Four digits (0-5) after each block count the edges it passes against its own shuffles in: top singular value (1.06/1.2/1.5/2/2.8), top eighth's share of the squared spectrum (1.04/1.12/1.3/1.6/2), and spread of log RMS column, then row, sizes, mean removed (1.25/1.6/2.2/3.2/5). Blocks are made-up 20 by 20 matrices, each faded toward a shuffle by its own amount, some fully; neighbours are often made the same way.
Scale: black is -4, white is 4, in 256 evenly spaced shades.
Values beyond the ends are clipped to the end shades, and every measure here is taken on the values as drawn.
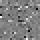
1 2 0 0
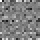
3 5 1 2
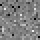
0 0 0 0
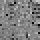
2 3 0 1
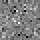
1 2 0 0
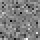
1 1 0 0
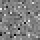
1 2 1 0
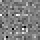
2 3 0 1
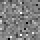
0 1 0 0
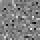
0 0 0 0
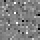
0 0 0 0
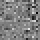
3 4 2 1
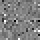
2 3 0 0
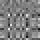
4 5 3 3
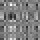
4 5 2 3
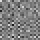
4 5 3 2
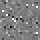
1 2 0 0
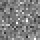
0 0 0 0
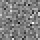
0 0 0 0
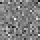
2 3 0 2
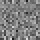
3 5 2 2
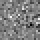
0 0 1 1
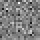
3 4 1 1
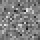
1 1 0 0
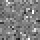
1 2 0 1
